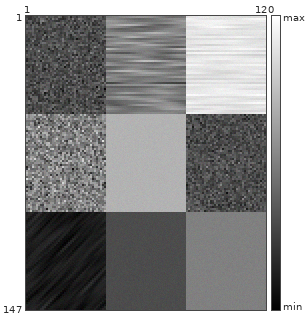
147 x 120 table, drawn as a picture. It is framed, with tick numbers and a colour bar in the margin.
It is made of 3 by 3 panels. Panel 1,1: low, fine-grained. Panel 1,2: middling, streaked across. Panel 1,3: very high, streaked across, faint in contrast. Panel 2,1: middling, fine-grained, strong in contrast. Panel 2,2: high, flat. Panel 2,3: low, fine-grained. Panel 3,1: very low, slanting up to the right, faint in contrast. Panel 3,2: low, flat. Panel 3,3: middling, flat.
